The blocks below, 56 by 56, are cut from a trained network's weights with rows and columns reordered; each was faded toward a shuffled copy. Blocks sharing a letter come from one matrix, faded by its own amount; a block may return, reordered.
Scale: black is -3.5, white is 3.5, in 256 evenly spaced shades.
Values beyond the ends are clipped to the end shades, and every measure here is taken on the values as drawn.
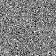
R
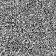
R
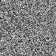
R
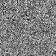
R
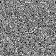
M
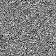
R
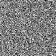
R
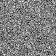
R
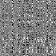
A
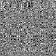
A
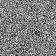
M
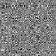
A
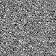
M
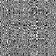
A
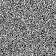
M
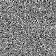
M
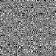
A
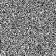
R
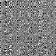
A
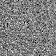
M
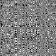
A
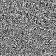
R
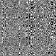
A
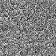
R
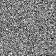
R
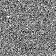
M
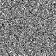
R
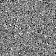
M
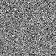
R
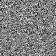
R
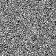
M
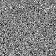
M
